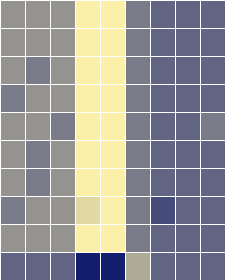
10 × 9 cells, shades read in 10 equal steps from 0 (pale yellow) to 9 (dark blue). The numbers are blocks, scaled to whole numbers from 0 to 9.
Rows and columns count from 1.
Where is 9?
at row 10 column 4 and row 10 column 5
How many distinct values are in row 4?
4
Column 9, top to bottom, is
6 6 6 6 5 6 6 6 6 6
